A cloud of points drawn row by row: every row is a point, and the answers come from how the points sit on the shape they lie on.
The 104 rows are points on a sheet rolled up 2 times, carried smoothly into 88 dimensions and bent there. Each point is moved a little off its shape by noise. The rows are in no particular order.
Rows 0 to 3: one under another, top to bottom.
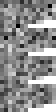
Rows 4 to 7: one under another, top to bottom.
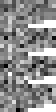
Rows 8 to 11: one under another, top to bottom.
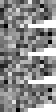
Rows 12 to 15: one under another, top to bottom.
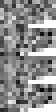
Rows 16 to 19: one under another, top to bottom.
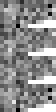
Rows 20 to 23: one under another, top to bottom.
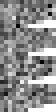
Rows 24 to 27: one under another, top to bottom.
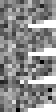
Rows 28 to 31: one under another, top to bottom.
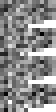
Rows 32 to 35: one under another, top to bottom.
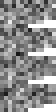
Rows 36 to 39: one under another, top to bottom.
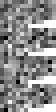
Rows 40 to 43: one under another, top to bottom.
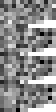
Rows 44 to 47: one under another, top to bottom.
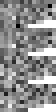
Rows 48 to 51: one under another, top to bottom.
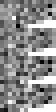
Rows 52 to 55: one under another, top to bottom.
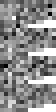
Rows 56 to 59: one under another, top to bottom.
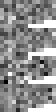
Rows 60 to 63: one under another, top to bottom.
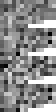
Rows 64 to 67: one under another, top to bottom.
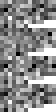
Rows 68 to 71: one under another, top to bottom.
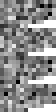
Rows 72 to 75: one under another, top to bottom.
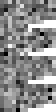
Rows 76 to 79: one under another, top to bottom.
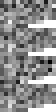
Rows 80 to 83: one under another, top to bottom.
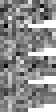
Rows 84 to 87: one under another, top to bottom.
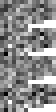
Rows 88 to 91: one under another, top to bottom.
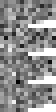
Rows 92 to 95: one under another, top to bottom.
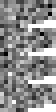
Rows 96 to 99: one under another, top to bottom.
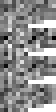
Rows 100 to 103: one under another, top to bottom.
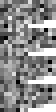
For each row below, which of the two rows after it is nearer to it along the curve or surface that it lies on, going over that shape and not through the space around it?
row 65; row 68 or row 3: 68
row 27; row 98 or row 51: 51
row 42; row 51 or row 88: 51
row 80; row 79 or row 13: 13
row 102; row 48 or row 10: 48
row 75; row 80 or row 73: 73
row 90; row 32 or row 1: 32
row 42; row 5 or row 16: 16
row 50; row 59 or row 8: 8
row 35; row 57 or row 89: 89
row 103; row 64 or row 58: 58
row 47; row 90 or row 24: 90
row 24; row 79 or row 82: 82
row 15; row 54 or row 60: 54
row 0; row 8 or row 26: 26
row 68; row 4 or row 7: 7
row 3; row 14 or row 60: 14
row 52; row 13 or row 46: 13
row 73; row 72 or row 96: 72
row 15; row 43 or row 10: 43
